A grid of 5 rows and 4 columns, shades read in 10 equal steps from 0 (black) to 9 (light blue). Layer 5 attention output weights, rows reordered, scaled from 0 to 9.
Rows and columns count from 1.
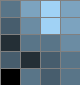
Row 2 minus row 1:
-1 -1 0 0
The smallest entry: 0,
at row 5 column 1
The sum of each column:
15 25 31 30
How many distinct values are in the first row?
3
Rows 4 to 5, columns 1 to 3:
4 2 4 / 0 5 4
